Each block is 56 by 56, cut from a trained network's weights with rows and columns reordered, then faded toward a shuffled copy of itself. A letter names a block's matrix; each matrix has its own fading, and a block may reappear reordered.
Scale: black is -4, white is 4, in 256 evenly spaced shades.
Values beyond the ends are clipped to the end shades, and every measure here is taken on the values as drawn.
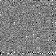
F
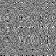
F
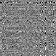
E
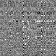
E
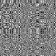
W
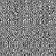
W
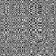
W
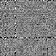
E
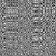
W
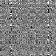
E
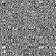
F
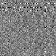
F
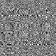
F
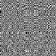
W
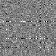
F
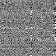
E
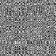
W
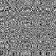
W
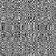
W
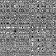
E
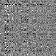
E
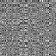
W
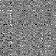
F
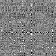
E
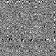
F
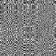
W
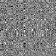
F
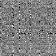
E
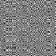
W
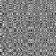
W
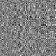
W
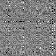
E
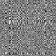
W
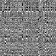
E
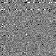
F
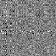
F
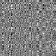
W
